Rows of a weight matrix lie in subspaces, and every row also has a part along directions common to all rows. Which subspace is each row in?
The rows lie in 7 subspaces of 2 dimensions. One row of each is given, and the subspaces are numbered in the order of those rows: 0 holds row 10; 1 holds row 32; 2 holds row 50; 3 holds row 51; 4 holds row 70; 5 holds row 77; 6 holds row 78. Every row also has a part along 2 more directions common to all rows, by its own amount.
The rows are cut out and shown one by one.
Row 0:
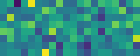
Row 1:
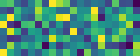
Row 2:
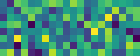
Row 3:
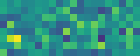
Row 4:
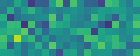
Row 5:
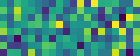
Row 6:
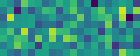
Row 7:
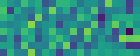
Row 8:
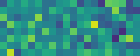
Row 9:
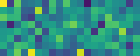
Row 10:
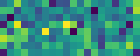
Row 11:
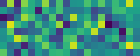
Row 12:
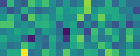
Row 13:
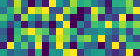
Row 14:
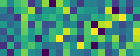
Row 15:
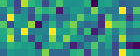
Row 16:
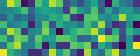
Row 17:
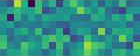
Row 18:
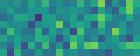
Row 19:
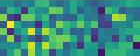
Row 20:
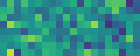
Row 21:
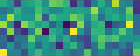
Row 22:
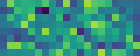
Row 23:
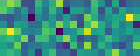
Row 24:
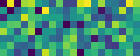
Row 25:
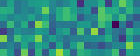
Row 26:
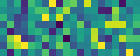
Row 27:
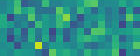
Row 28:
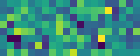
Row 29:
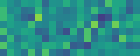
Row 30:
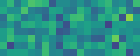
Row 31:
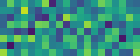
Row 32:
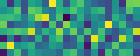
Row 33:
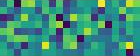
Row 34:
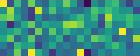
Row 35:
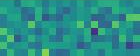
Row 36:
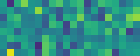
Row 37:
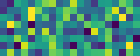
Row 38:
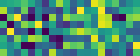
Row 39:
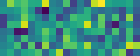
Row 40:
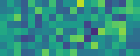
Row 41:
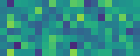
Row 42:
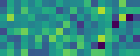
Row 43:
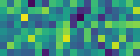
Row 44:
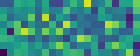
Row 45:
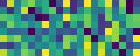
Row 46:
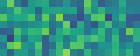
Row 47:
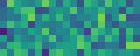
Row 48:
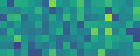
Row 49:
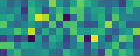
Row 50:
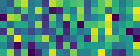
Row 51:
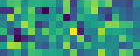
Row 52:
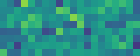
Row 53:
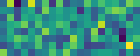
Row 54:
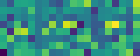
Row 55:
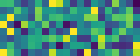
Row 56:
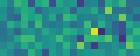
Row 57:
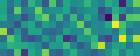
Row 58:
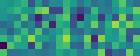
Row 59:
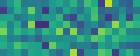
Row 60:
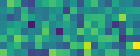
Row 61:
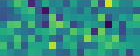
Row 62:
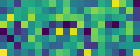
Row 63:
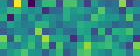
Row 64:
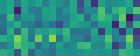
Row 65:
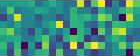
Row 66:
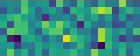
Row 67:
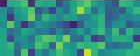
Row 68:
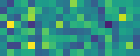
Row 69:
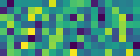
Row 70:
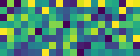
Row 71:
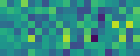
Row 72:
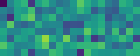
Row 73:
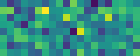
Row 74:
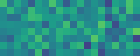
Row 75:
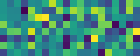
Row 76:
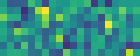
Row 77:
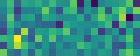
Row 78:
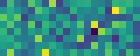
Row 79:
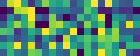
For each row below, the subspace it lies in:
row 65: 6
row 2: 2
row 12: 1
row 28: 5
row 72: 4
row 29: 6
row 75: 1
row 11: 4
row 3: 5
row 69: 2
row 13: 1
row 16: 0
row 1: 0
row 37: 2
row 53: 4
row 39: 3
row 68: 2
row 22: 3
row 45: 1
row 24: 4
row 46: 2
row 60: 0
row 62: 0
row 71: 1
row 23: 0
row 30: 1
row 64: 5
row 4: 3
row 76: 3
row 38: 2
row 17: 4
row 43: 1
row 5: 5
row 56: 6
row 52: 0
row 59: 3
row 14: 6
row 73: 3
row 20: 6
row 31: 1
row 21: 0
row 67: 4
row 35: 6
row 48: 2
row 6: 5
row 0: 4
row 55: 0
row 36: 2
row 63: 4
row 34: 4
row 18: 6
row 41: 2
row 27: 5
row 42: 5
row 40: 6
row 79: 3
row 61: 3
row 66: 5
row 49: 1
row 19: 2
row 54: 0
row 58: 1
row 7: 6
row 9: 4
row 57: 5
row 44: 0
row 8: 6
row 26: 5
